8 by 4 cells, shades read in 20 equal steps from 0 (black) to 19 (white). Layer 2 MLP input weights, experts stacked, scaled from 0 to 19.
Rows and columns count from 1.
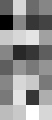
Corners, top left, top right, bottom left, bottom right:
7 10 14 16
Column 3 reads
8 4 17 4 9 15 4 19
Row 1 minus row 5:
0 5 -1 -1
